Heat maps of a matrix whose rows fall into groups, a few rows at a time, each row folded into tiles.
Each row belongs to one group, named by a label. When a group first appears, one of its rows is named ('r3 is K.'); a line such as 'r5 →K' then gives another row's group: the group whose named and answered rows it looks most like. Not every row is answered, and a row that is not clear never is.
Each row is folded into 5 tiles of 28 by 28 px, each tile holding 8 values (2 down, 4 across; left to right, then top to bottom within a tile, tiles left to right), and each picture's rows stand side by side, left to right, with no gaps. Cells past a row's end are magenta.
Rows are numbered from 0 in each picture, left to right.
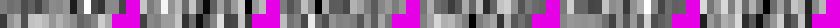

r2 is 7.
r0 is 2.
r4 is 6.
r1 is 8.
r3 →6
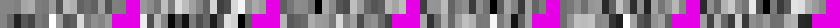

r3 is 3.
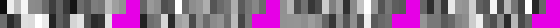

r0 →3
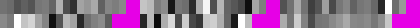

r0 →6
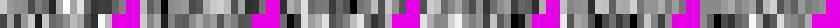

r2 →3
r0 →2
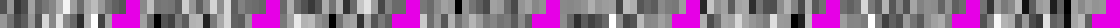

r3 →7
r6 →7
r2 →6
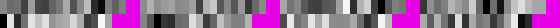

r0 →2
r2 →2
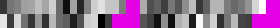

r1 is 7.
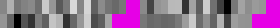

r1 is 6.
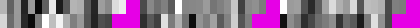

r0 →7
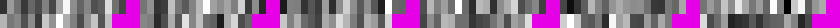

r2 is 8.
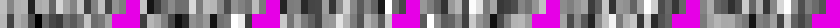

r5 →6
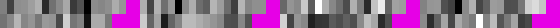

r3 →7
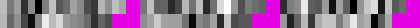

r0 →7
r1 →6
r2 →3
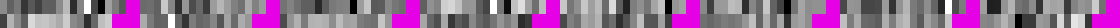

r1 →7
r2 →2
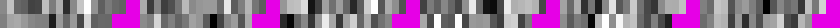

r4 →7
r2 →3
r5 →8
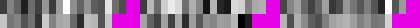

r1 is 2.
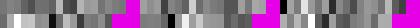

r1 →7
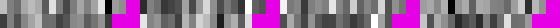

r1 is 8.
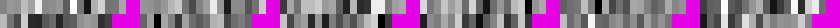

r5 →3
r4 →7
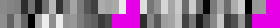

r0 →7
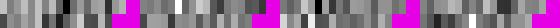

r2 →7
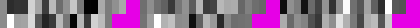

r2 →8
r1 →6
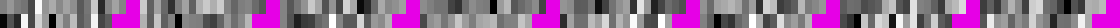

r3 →2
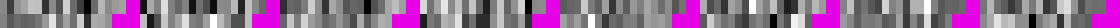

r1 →3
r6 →6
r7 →6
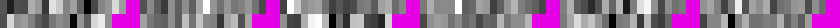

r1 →8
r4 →6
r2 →3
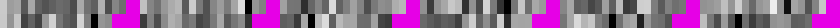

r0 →7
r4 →6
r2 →7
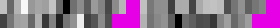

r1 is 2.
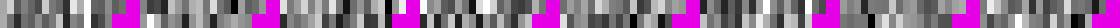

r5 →8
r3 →2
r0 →6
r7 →3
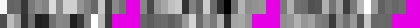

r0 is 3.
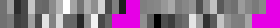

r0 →8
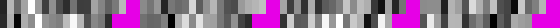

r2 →2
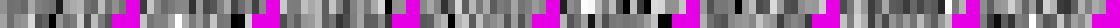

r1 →3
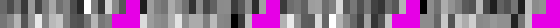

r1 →3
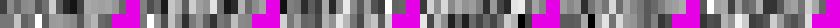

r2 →8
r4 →7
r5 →3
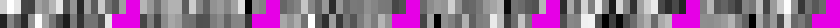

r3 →2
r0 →3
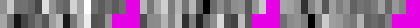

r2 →7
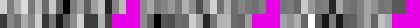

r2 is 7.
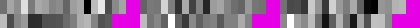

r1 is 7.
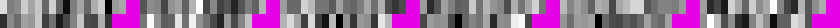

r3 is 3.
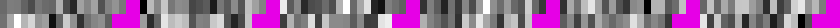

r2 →2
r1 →3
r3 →8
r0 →6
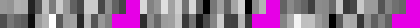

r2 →6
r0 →3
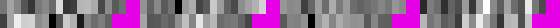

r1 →7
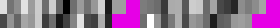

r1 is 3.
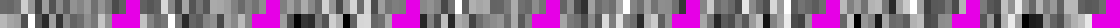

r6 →2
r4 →8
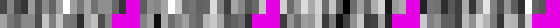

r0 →8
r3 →8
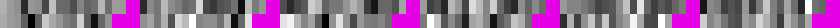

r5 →8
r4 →2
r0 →7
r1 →3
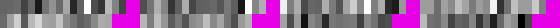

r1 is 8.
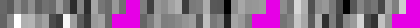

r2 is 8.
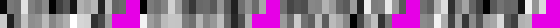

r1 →3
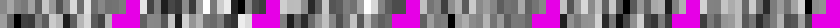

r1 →2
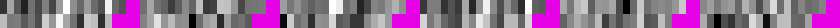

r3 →8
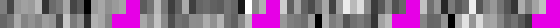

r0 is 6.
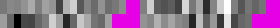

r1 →6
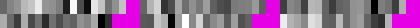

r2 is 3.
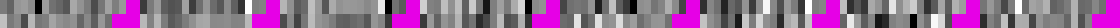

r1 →8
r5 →8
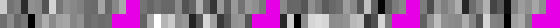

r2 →2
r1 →6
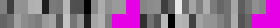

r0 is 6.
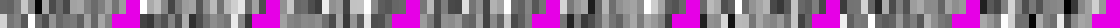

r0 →7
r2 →6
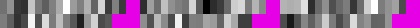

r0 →8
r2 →3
